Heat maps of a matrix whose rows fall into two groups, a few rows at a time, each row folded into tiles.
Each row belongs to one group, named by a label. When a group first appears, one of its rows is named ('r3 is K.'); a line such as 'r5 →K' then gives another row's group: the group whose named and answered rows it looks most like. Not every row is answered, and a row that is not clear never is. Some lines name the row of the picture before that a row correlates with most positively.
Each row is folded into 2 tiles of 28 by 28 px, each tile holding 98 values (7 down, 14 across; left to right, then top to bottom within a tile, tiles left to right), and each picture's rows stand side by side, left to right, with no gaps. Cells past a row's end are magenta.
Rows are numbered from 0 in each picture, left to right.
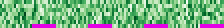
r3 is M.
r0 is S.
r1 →S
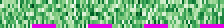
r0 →M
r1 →M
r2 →M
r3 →S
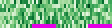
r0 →S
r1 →M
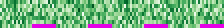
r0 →S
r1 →M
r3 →S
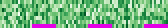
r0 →M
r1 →M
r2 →S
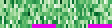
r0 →M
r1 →M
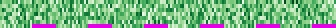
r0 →M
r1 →S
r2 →M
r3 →S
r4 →M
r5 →M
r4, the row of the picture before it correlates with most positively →1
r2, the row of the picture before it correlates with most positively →0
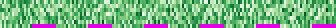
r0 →S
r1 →M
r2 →M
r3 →S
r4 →S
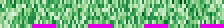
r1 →S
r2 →S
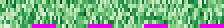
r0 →S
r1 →M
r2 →S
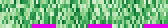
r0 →S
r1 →S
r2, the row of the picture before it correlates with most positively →0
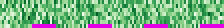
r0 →S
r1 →M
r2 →S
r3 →M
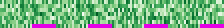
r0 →M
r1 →M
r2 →S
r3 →M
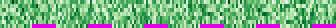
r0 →M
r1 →S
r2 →S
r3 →M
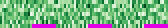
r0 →M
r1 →M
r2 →M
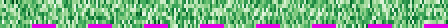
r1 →S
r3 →S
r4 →M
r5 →M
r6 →S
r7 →S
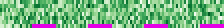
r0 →S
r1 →M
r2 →S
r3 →M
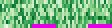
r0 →S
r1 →S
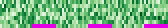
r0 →S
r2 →S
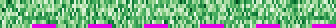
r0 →S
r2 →S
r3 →M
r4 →S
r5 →S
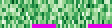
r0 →M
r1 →M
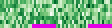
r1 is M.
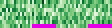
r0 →S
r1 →M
